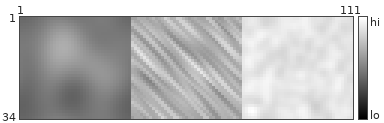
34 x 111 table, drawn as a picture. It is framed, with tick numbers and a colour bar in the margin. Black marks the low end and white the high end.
The table splits into one row of 3 panels. Panel 1,1: middling, smooth. Panel 1,2: high, slanting down to the right. Panel 1,3: very high, blotchy, faint in contrast.
